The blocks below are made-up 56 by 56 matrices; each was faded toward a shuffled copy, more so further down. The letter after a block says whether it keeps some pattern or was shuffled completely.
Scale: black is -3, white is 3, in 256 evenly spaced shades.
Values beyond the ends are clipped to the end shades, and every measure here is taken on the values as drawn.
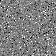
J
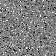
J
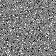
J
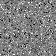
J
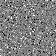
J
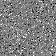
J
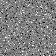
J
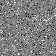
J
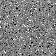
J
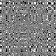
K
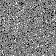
J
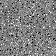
J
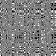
K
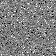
J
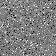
J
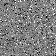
J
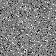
J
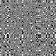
K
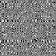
K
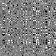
K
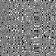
K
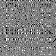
K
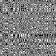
K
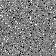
J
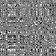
K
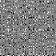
K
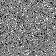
J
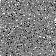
J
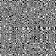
K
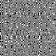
K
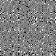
K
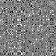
K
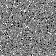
J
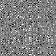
K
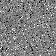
J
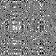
K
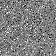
J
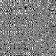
K
